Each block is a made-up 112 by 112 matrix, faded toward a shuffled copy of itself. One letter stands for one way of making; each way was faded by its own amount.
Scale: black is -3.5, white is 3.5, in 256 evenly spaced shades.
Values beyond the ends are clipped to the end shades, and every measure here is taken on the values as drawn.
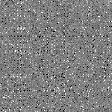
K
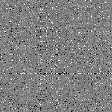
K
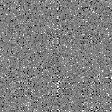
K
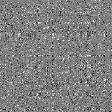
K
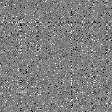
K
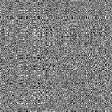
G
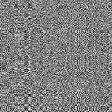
G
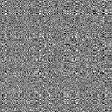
G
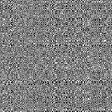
G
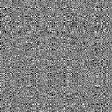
G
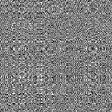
G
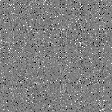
K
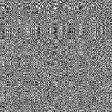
G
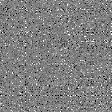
K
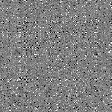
K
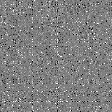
K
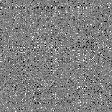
K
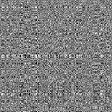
G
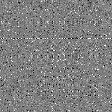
K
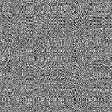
G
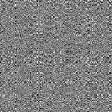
G
